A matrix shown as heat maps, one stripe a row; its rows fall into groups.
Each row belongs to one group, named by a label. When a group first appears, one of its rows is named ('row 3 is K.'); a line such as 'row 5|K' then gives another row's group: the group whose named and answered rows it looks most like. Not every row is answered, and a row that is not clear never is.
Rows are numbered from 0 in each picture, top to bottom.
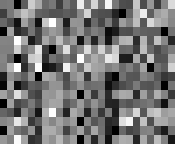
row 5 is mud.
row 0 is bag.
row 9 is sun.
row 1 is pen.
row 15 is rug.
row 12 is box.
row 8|sun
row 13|rug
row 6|bag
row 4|rug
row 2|box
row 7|mud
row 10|rug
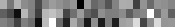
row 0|rug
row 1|box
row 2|box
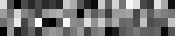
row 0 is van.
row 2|mud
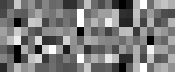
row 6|bag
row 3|rug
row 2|bag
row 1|bag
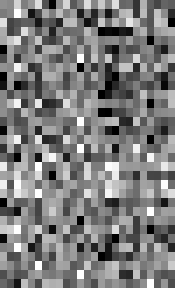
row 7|rug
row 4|mud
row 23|box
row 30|bag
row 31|box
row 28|pen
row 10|pen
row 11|mud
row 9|sun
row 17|box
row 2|van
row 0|mud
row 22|sun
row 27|rug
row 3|pen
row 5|sun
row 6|bag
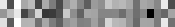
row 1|mud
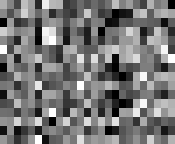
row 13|mud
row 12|box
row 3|box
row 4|box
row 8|pen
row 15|bag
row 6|bag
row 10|sun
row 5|van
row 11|pen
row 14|sun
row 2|sun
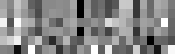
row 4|mud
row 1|rug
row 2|van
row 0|rug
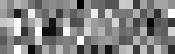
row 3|mud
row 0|rug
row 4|bag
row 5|rug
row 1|bag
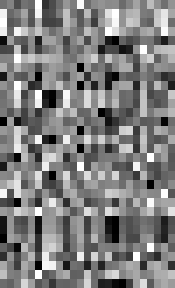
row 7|rug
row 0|bag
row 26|sun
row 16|rug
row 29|box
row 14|rug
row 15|mud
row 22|box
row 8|sun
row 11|mud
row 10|mud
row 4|sun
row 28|bag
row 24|sun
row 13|sun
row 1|van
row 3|van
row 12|pen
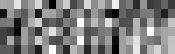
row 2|bag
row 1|sun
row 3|box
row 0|mud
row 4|bag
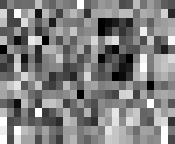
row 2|pen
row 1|van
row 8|pen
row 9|mud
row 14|van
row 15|van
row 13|van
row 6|pen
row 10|rug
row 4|bag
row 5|sun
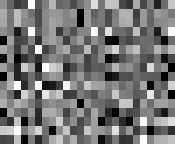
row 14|mud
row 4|sun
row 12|sun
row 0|bag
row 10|box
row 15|pen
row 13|pen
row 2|rug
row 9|mud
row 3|bag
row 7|box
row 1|rug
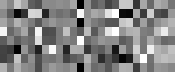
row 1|bag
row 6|pen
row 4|bag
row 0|rug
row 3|van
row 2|rug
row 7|rug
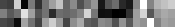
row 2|box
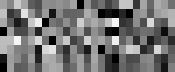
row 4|mud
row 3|sun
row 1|pen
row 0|rug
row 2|bag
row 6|sun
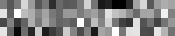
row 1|van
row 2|bag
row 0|pen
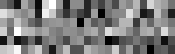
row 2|rug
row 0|box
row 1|box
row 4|sun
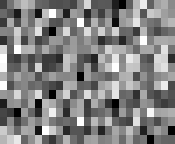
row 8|rug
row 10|mud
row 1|box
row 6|van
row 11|sun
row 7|van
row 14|box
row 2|bag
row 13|bag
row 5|van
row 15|mud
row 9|van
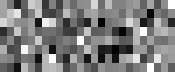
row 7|box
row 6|box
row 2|box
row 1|mud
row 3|pen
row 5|pen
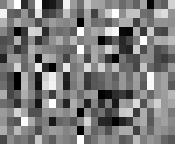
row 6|sun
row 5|bag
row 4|pen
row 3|bag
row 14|rug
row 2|rug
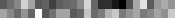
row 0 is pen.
